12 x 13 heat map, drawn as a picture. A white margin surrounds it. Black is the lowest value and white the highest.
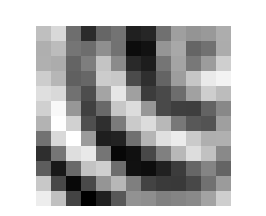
Roughest part: bottom left. Slope: none. Rings: centred on the top right. Mirror symmetry: none. Average level on the scale: 50%.
